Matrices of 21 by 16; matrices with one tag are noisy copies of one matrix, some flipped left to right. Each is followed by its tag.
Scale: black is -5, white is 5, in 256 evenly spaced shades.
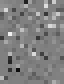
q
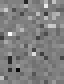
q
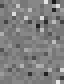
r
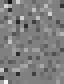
r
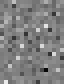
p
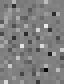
p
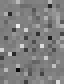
p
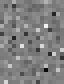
p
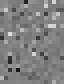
q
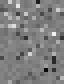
q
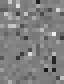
q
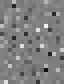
p
